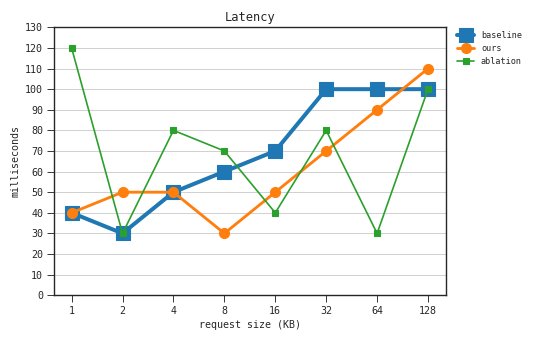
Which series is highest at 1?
ablation
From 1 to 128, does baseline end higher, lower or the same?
higher
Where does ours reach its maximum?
128
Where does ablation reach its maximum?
1
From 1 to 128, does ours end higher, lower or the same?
higher
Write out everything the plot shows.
Title: Latency
x-axis: request size (KB), ticks 1 2 4 8 16 32 64 128
y-axis: milliseconds, ticks 0 10 20 30 40 50 60 70 80 90 100 110 120 130
Legend: baseline, ours, ablation
Values:
baseline: 40 30 50 60 70 100 100 100
ours: 40 50 50 30 50 70 90 110
ablation: 120 30 80 70 40 80 30 100
